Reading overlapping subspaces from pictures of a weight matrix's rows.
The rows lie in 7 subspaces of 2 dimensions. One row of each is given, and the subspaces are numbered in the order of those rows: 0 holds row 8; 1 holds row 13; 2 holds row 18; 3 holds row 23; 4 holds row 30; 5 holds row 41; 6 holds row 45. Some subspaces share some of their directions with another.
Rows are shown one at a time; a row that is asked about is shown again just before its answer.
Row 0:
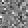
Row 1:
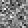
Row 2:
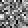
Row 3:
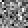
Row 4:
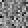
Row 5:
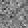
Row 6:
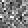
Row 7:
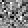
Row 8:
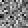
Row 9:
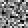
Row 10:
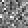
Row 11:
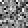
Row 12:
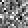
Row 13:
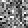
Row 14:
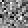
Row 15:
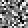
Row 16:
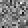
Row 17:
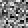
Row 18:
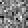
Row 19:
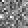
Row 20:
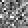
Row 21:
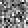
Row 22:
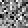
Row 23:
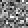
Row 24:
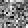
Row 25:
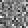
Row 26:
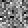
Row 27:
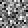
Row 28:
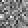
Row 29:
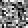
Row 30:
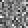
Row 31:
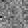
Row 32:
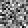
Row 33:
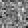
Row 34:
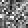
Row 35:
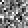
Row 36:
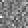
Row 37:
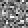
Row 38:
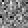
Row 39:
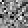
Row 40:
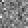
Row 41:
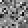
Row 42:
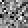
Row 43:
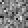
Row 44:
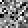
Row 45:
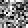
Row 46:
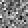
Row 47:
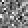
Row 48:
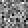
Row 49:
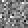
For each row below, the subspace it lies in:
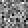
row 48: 2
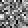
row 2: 0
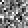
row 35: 2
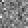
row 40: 6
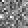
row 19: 0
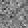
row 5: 4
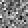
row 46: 0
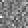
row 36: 4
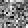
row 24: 6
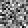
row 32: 4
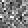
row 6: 1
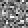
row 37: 3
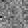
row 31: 1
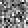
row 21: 2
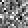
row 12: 2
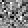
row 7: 1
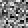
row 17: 3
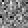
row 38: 5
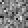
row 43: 2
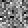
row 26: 1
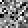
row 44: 5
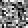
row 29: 6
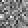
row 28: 0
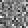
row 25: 4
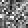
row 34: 6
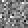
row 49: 2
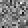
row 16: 5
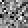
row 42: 5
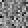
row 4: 4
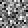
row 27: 0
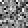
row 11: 1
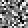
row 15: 3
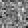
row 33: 6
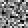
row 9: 3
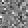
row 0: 3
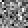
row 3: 6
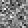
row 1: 4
